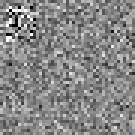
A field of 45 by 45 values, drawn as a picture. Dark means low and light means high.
An odd patch, rougher than its surroundings, sits in the top left. The top left is the roughest part. No regular stripes run through it. The texture is fine-grained noise.
